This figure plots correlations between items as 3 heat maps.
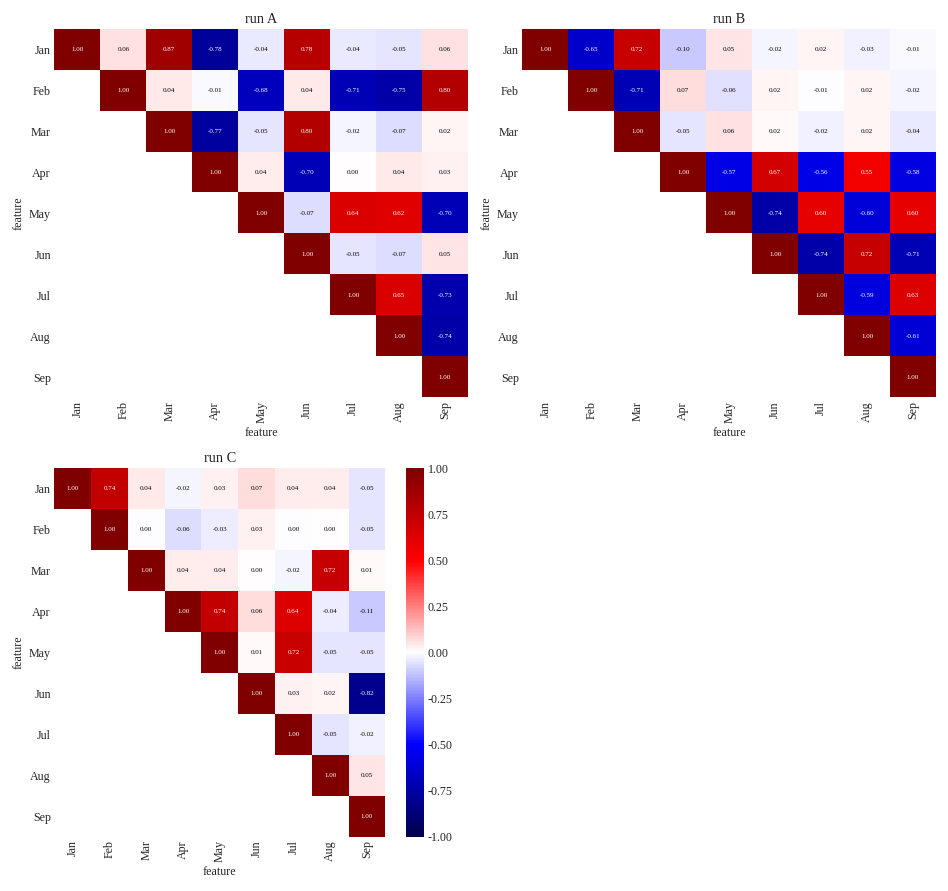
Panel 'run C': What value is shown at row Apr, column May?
0.74
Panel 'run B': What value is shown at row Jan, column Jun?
-0.02
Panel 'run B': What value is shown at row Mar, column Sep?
-0.04
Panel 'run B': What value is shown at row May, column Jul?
0.60
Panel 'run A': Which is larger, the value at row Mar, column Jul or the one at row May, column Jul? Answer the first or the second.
the second
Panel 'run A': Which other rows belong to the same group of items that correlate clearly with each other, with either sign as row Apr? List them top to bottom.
Jan, Mar, Jun
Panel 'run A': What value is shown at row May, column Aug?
0.62
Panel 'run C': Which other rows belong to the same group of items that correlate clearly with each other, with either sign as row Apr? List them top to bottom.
May, Jul
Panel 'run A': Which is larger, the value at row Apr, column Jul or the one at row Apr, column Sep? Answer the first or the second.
the second
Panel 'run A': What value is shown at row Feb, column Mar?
0.04
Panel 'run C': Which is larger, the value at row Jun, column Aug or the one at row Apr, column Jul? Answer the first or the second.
the second
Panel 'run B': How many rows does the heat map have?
9
